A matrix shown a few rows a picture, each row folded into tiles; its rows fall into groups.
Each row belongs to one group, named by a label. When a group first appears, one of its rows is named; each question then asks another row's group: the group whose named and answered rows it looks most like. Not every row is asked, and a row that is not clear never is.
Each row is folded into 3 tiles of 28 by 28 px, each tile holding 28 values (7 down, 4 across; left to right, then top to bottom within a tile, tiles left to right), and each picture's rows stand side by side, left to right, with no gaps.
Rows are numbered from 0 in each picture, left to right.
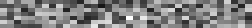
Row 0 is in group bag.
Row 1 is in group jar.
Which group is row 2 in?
bag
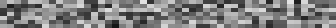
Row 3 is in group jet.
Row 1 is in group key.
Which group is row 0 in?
key
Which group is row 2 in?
bag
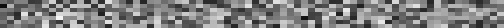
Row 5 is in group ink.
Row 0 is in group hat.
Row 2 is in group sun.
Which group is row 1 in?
jet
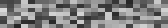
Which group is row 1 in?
jar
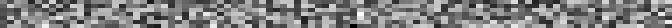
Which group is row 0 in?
hat
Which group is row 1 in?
key
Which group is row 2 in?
hat
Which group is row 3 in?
jet
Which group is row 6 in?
jar
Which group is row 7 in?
sun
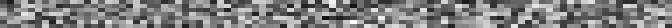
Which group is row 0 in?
ink
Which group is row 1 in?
jet
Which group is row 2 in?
jet
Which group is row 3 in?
key
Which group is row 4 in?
jar
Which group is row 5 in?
bag
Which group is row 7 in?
bag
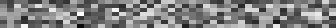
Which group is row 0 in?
ink
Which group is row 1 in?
hat
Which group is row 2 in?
bag
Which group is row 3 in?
ink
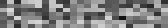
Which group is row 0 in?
jet
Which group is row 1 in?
jar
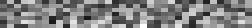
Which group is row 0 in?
jet
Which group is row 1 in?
jar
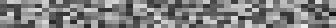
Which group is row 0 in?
key
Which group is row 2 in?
key
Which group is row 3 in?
sun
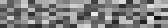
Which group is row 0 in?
hat
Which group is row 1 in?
key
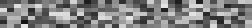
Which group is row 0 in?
ink
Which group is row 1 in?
sun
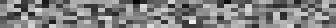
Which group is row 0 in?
jar
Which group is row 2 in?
bag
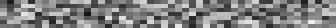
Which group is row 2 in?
sun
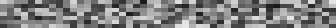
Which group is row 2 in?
jar
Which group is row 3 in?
key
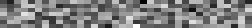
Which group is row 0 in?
ink
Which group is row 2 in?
jet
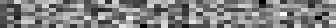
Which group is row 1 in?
sun
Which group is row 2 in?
hat
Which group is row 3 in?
ink
